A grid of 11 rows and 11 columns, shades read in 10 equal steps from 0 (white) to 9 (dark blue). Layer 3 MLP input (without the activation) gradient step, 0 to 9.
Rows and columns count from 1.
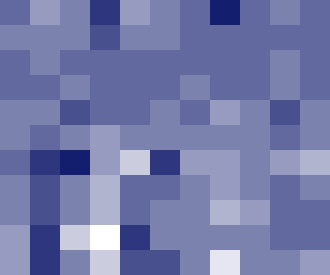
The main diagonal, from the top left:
6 5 6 6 6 5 4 4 4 6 4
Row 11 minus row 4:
-2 2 0 -4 1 1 0 -5 -1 0 -2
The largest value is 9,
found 2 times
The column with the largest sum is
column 2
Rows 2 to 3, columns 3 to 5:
5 7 5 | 6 6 6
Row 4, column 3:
5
